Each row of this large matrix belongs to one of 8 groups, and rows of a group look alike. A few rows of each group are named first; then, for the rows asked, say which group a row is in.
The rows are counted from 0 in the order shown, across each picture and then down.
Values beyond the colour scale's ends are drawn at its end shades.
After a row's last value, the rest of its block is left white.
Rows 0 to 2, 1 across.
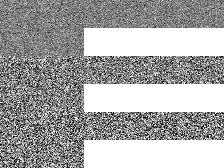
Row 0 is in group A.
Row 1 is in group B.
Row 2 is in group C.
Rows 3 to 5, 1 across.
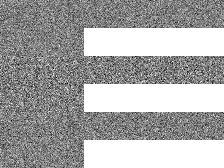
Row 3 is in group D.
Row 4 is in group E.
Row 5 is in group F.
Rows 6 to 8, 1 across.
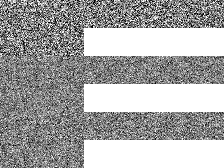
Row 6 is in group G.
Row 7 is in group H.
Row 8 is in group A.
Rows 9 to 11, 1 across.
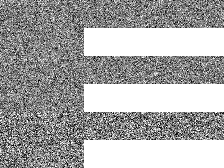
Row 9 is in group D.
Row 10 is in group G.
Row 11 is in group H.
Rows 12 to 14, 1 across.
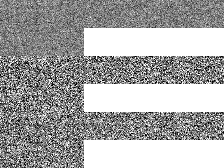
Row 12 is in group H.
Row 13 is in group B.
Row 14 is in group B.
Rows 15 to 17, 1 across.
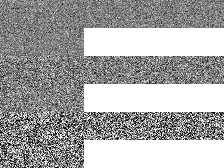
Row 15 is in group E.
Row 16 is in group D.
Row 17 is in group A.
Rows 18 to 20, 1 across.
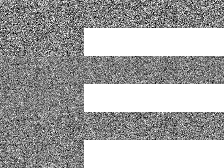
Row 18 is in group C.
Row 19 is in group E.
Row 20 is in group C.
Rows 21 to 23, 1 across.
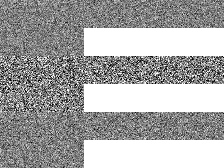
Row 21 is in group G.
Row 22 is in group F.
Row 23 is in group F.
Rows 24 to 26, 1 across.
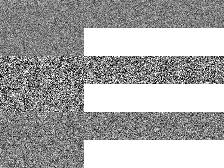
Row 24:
G
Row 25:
A
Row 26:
F
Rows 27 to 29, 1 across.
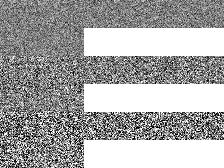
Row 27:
G
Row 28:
E
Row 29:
D
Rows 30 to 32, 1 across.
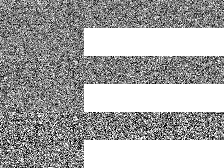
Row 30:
F
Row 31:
D
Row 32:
E
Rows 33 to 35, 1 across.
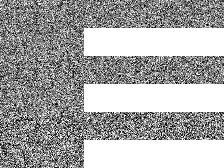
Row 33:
H
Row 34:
D
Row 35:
A
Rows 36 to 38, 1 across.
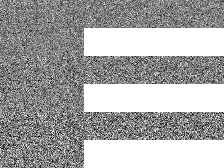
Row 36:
H
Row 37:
F
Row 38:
F
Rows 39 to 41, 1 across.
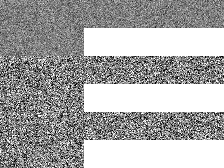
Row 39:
D
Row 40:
B
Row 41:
H
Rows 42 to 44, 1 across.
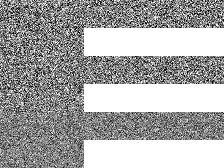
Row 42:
B
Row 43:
E
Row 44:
F
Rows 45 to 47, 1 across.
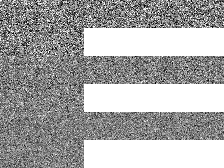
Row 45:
H
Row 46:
E
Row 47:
B
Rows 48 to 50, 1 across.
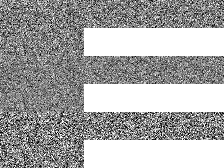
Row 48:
F
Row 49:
F
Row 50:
A
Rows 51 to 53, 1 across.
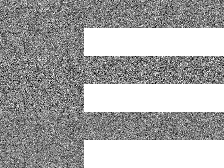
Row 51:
A
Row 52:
F
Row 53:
C
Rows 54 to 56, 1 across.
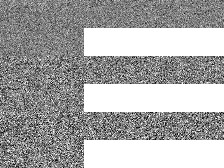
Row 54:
B
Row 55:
A
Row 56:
D
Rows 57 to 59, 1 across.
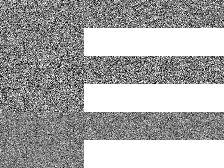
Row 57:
G
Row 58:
A
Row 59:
H
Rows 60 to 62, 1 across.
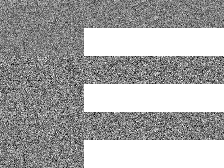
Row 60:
G
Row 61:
F
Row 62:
G
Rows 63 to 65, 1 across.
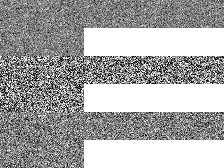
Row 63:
A
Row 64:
H
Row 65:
B
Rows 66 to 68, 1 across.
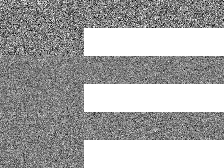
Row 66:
F
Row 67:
B
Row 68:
G
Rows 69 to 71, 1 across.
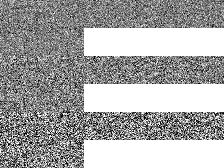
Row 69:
E
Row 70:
G
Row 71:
H
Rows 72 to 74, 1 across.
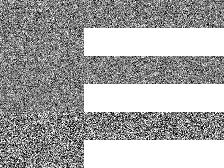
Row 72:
E
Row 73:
G
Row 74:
C
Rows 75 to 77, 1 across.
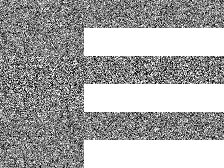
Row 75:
A
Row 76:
E
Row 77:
F
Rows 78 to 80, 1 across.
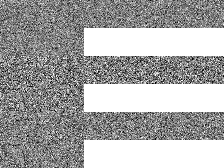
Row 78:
D
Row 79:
F
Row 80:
A
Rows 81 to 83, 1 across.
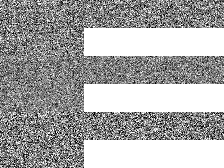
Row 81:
H
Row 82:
D
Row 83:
G
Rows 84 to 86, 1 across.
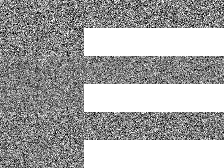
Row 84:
C
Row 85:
B
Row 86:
G
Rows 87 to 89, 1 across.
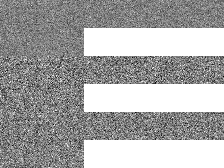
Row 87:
H
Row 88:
A
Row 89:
E
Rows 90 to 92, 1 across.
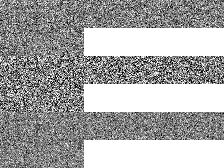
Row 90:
H
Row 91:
G
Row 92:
E
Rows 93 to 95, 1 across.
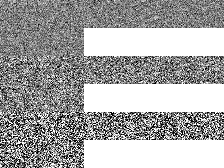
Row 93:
G
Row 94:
A
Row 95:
C
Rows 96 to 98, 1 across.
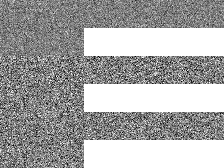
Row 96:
E
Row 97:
G
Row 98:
H
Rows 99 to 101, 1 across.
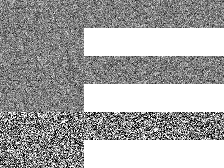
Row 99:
E
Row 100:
F
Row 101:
G
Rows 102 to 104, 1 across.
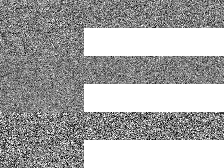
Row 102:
A
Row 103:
D
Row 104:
H
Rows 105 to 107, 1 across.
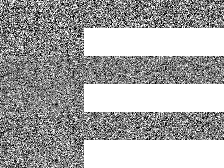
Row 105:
E
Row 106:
D
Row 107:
D
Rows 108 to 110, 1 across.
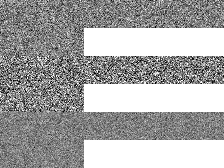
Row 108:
D
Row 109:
F
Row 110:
A
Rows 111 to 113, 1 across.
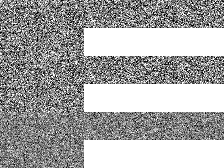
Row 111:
C
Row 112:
C
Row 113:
G
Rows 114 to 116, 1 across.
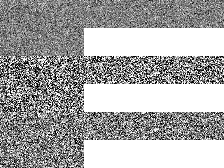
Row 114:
B
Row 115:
B
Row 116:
G
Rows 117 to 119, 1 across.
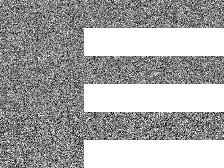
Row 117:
C
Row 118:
G
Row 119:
D
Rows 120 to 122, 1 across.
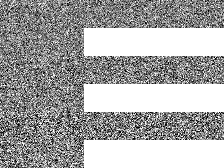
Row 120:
B
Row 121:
C
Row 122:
D
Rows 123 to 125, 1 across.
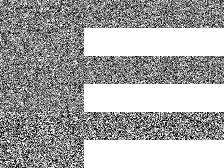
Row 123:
A
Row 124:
E
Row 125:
D
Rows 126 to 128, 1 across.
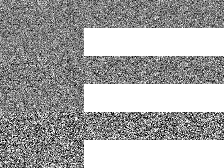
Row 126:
F
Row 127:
F
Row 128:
C
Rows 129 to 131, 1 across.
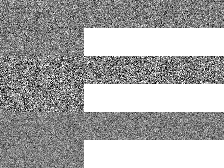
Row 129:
E
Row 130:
A
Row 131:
F
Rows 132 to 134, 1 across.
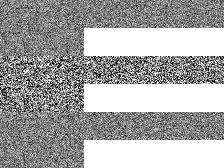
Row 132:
A
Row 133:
A
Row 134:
G
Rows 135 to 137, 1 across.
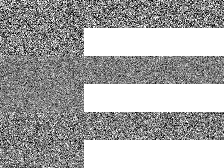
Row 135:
F
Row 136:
D
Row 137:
E
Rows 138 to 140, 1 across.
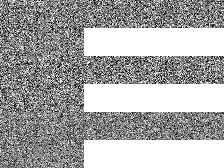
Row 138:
E
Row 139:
A
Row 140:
H
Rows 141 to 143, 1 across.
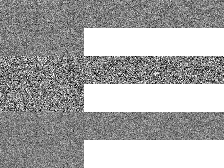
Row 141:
H
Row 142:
F
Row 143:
H
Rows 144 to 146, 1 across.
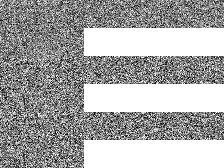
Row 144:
H
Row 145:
A
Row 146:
G
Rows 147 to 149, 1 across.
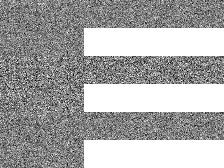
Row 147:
B
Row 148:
H
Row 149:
B
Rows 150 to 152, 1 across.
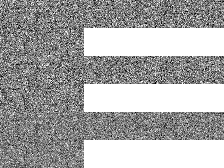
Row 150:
E
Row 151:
A
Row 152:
E
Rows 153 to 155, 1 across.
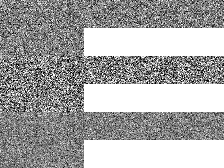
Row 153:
F
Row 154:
C
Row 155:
H
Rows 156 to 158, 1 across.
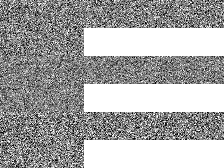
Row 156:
B
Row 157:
A
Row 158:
D
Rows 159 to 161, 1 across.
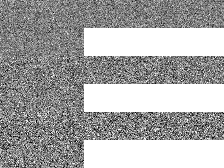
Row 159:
E
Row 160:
C
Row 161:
F
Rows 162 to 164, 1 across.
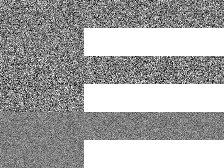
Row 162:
F
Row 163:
E
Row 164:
F
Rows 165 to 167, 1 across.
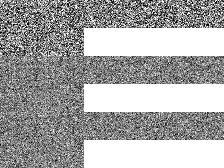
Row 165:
C
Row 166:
H
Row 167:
D
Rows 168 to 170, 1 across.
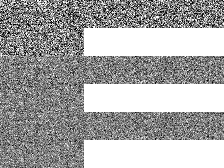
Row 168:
F
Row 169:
E
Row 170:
E
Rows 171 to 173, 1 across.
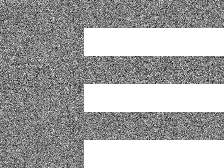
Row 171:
D
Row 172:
E
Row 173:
C
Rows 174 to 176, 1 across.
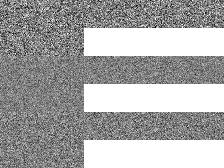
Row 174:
A
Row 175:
G
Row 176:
G
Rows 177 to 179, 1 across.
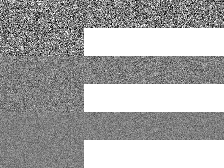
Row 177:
E
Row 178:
G
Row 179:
G
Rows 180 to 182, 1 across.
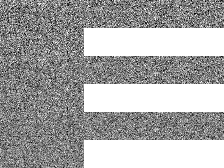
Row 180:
B
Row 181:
B
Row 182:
F
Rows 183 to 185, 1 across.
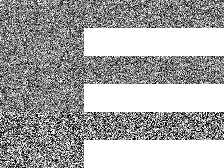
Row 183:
H
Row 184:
A
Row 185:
D
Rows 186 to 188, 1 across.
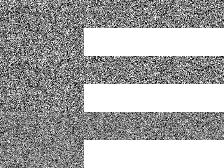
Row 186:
B
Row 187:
B
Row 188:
D
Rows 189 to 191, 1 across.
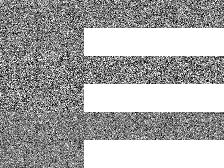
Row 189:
C
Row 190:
H
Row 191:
E
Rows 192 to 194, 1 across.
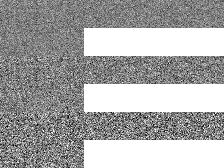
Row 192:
H
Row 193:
H
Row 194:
C
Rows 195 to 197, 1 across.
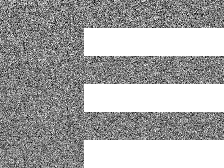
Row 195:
G
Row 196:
B
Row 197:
F
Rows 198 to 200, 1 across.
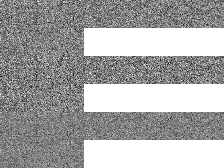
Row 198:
H
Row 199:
H
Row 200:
H
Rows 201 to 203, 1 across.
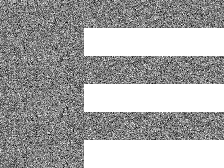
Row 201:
G
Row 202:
H
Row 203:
H
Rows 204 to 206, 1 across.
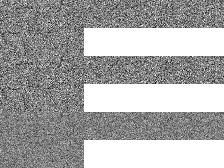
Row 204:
A
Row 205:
A
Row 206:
H
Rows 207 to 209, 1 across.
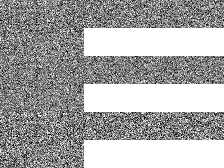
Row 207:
H
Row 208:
E
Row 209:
H
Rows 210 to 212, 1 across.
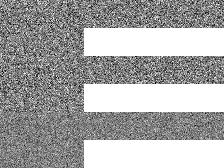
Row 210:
F
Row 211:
E
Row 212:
B
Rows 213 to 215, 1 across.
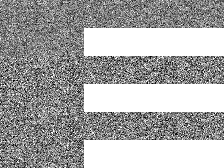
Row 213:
H
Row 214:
C
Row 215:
C
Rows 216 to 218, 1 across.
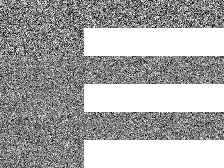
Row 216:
F
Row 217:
H
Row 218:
B
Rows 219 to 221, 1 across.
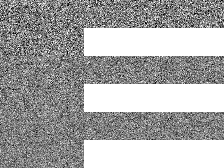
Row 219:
B
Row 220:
A
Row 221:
H
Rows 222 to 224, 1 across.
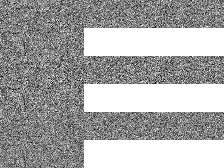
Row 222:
A
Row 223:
A
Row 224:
F
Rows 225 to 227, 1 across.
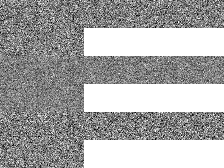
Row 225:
D
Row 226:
C
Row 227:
F
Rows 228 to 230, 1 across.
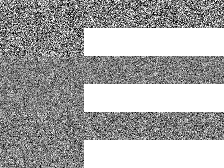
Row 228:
C
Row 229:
G
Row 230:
F
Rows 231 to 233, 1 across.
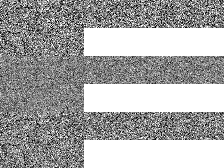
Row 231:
A
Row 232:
H
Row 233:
A
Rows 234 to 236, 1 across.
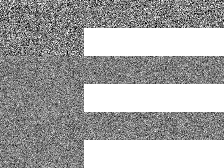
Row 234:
B
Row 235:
D
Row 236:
C
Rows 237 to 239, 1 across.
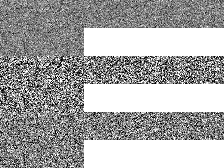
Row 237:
A
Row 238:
A
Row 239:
G
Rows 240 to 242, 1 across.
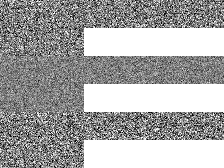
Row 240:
E
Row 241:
G
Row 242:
F
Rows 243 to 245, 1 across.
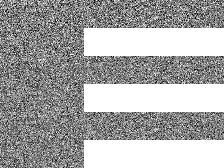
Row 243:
G
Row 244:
B
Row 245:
G
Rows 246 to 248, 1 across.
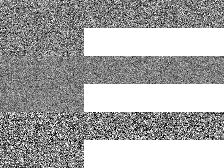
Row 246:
C
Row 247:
H
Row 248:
E
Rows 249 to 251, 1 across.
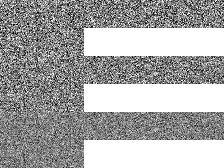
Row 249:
C
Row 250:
G
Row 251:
G
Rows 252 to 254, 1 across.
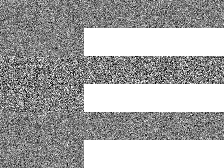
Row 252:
D
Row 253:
E
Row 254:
B
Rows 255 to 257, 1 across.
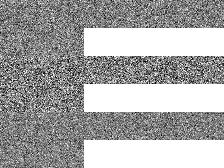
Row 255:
D
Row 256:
C
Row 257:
E
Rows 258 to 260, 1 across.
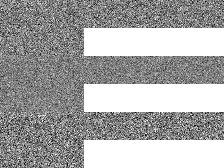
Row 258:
F
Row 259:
D
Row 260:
B
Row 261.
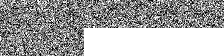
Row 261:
F
